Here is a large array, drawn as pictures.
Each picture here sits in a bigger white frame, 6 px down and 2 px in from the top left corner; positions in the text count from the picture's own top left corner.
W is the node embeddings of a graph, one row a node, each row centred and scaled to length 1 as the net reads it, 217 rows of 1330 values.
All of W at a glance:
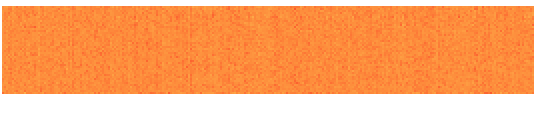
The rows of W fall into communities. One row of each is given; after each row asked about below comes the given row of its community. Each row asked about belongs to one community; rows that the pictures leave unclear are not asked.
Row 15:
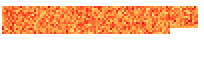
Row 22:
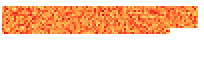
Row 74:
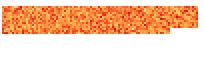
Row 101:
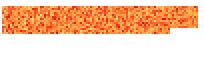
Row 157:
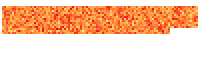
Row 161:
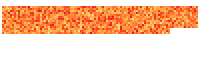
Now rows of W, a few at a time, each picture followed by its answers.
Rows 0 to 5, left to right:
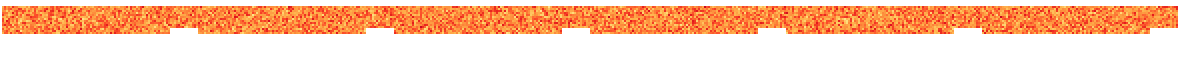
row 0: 74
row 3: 74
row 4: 74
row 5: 101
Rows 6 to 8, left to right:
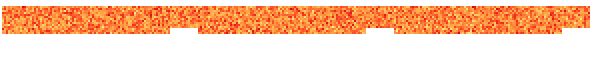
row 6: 15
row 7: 101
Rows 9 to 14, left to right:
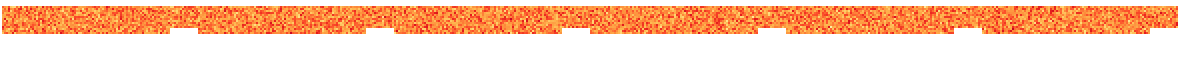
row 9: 74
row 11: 161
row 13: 15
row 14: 74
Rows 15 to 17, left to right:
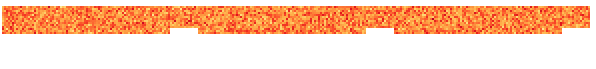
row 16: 74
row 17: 74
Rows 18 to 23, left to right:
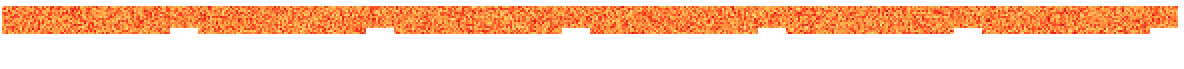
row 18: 15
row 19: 157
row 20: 157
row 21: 15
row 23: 157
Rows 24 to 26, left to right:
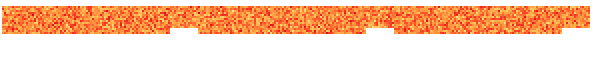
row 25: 161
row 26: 161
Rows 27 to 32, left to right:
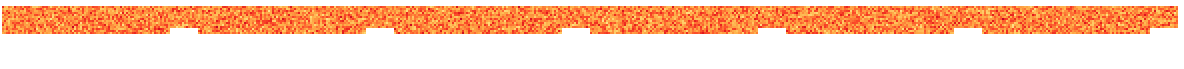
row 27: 161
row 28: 157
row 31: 157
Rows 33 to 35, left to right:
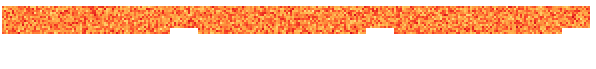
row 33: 161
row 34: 161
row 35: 74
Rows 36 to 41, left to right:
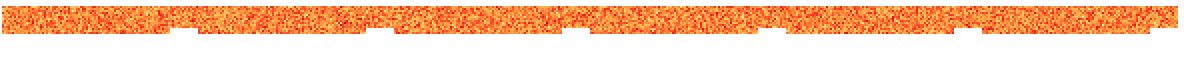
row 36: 161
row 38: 15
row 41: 15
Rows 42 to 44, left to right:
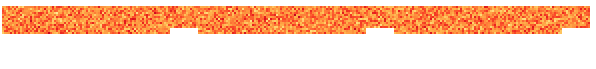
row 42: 22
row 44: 161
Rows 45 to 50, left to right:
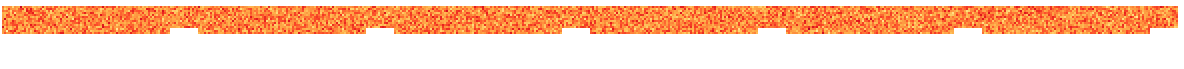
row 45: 161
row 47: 161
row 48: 74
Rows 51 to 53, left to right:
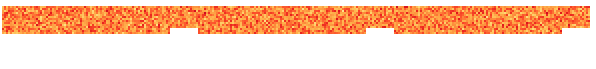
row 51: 15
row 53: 157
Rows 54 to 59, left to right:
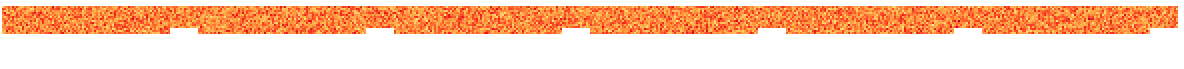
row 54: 15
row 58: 161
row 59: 161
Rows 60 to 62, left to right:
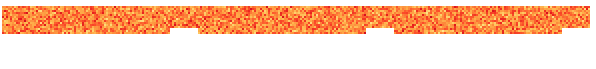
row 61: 15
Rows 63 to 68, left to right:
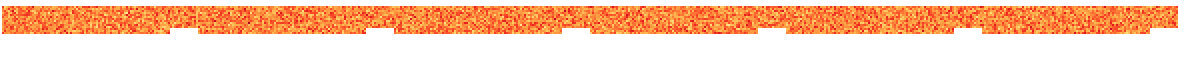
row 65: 101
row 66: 22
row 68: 161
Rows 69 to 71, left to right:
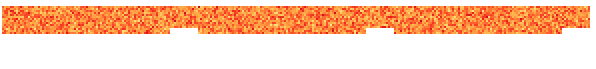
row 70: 161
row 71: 101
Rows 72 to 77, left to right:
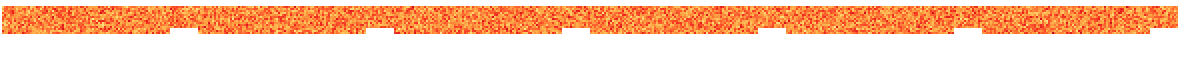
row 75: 15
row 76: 15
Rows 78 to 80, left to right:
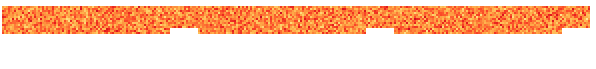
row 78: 74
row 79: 161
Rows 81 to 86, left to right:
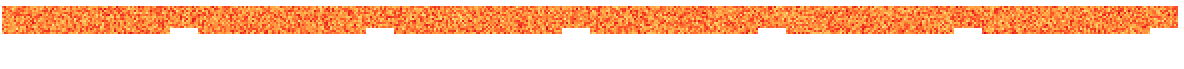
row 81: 22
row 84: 101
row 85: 22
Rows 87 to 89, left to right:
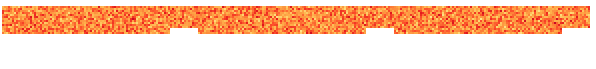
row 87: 74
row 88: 157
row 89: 101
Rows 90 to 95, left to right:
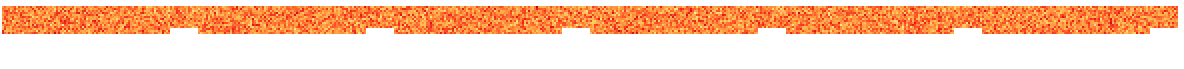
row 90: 157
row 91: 101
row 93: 101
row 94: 161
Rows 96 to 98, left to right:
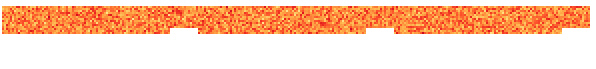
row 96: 101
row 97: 74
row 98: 157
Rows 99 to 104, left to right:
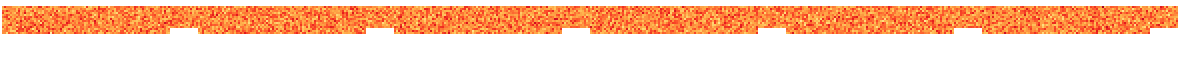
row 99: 157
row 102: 15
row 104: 101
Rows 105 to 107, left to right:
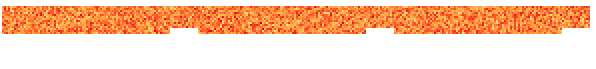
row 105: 74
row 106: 22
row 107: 74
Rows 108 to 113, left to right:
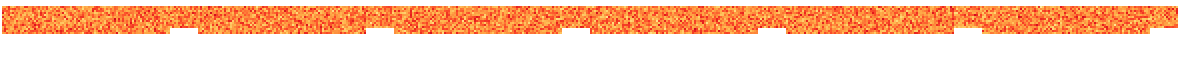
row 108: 74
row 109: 15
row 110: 161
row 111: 101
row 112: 15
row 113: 161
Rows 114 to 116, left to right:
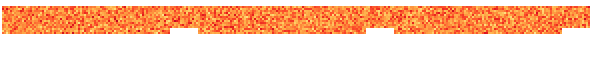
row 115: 157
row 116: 157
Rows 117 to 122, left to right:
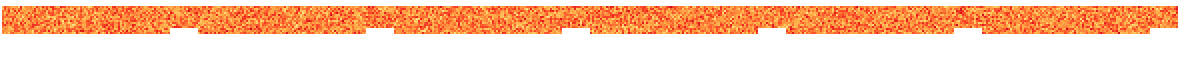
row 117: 74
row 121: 157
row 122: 74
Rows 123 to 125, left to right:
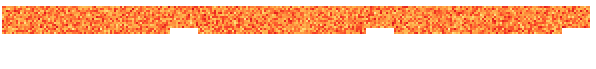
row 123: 157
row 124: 157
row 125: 101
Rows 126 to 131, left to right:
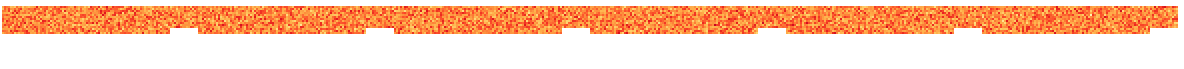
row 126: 74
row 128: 15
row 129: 161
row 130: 74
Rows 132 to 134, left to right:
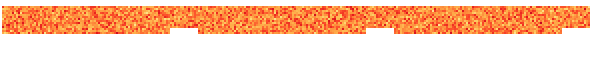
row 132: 161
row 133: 15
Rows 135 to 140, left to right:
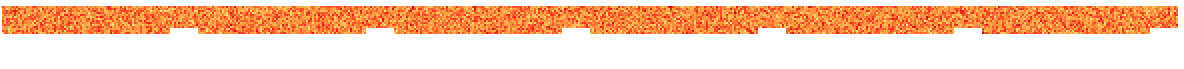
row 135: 157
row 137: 161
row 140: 74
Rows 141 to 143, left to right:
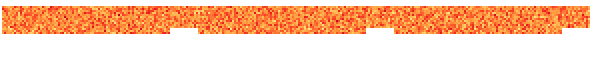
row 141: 15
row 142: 15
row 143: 22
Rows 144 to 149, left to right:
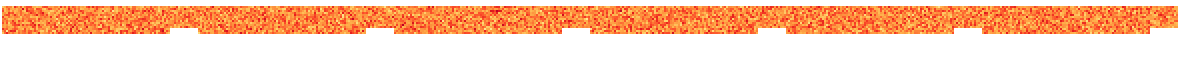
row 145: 161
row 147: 157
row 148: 15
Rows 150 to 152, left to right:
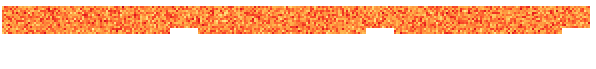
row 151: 74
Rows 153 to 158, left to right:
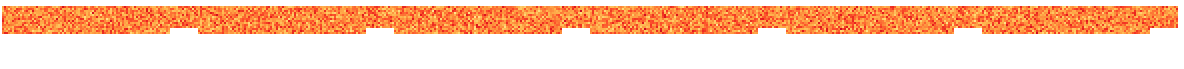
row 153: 74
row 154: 22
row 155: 101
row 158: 101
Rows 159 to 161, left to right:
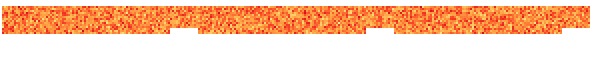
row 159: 15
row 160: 15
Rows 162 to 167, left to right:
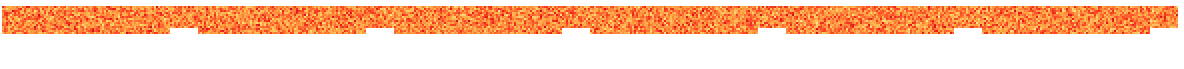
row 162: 157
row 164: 101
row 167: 15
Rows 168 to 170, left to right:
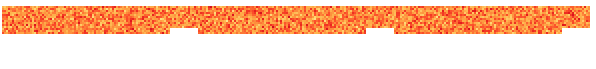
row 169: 15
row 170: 157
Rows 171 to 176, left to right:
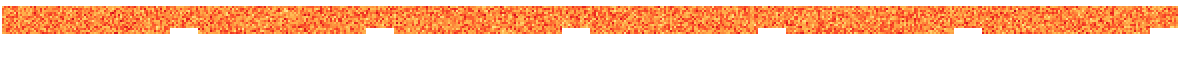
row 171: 15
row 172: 74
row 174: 15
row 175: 74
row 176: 15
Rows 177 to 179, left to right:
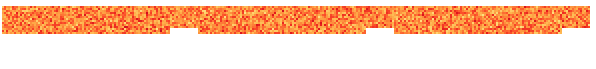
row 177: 15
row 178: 22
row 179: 161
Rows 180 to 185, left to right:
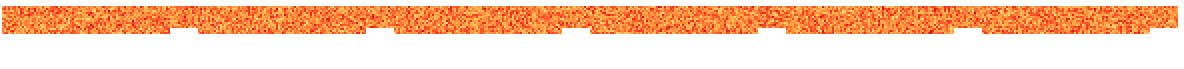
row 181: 74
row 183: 22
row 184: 22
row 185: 157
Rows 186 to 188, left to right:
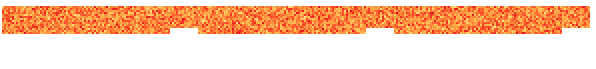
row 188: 15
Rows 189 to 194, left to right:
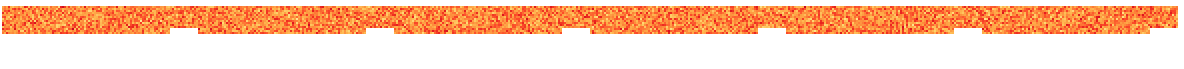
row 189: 74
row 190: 74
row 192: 157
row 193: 74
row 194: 22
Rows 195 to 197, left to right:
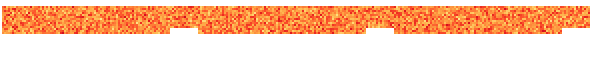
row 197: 161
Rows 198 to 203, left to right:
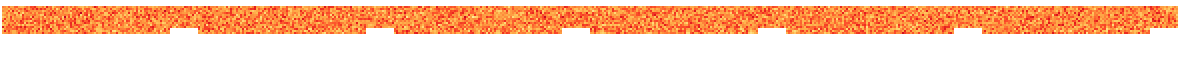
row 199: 15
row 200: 22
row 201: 101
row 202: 157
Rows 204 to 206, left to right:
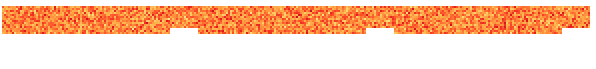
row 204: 161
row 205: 74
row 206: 74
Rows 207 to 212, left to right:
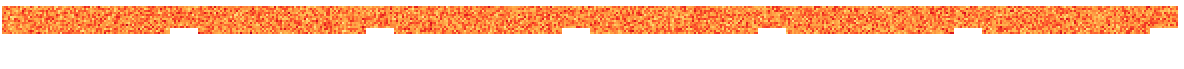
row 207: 22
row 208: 15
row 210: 74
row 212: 157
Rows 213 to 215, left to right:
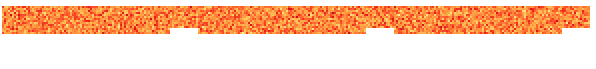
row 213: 161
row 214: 74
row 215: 22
